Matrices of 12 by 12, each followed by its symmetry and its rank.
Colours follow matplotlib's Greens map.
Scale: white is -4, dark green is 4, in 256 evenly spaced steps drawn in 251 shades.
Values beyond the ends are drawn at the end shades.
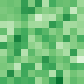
antisymmetric, full rank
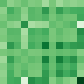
symmetric, rank two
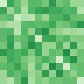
symmetric, full rank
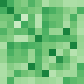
symmetric, full rank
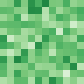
neither, full rank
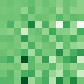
antisymmetric, rank two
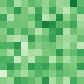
antisymmetric, full rank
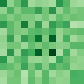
symmetric, rank two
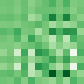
antisymmetric, rank two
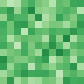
neither, full rank
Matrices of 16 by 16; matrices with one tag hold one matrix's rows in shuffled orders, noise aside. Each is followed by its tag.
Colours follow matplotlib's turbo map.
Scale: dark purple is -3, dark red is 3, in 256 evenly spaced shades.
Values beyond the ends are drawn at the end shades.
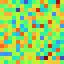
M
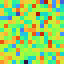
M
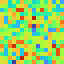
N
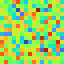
M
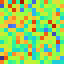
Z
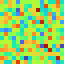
M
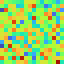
Z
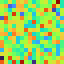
Z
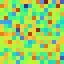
M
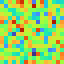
N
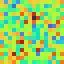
N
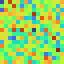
Z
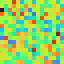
Z
